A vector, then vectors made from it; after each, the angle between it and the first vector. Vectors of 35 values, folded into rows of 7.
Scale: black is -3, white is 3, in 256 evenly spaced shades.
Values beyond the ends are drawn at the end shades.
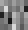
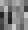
nearly parallel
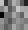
partly aligned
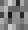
partly aligned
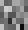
partly aligned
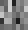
partly opposed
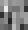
nearly parallel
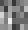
nearly opposite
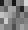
partly opposed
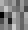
nearly parallel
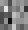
nearly parallel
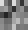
partly aligned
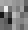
nearly parallel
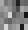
orthogonal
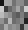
partly opposed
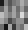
orthogonal
